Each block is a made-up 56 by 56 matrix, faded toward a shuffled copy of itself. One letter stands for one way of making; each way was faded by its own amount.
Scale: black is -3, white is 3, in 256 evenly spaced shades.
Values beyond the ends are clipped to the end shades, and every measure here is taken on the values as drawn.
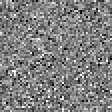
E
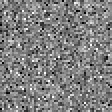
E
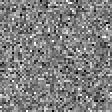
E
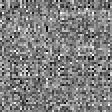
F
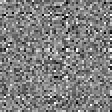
F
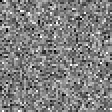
E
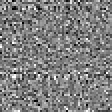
F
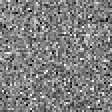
E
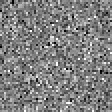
E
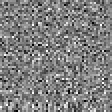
F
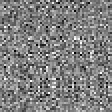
F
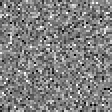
E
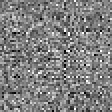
F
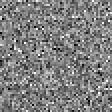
E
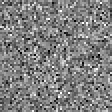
E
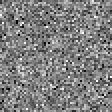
E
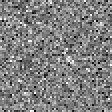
E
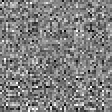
F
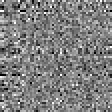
F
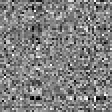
F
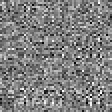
F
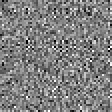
F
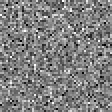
E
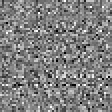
F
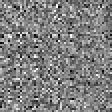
F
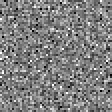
E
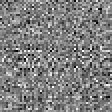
F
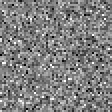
E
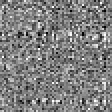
F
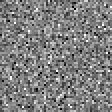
E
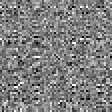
F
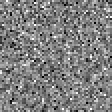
E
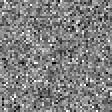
E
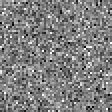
E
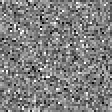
E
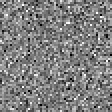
E
